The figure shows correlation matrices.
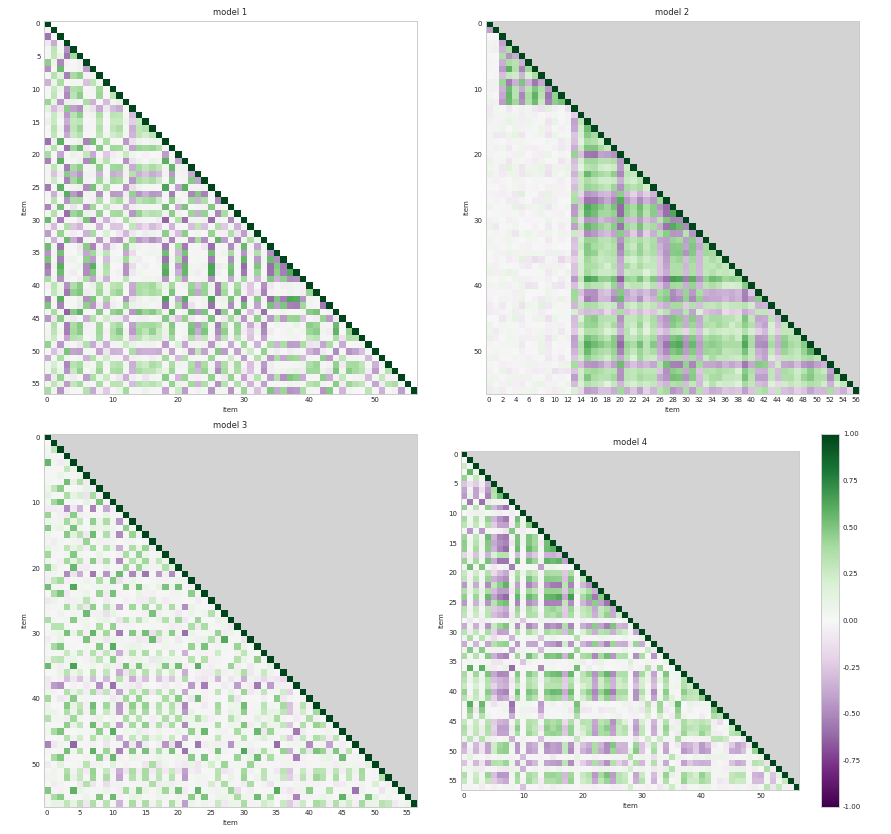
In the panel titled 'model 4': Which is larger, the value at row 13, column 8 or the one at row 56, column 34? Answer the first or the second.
the first
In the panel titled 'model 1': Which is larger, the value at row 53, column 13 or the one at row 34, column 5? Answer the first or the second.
the second
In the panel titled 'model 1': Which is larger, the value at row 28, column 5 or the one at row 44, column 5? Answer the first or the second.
the second
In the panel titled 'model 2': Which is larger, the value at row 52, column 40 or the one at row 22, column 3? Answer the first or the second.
the second
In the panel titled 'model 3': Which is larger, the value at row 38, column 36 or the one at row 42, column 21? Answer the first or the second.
the first
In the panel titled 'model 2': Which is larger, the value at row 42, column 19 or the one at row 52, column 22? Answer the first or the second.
the second
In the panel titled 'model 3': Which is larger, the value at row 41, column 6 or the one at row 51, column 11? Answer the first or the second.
the first
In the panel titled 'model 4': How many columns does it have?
57
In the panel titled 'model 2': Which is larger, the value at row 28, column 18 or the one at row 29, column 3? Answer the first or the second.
the first
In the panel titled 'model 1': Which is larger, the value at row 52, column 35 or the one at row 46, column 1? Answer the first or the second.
the second
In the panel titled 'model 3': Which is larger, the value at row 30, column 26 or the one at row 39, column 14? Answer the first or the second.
the first
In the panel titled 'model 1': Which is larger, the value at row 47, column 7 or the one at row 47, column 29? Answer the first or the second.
the second
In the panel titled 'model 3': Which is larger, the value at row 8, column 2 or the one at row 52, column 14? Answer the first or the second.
the first
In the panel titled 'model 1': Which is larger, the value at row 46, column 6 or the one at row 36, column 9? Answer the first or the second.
the first
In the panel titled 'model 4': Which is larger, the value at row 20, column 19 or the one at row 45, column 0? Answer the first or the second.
the second
